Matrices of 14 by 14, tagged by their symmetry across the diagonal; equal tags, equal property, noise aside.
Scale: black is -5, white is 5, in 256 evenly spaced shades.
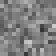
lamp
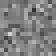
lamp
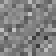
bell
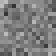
bell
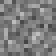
bell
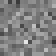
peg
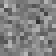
peg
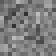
bell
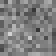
lamp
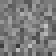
peg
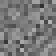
bell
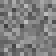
lamp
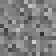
lamp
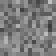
peg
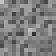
bell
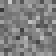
lamp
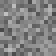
bell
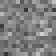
peg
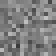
lamp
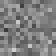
peg
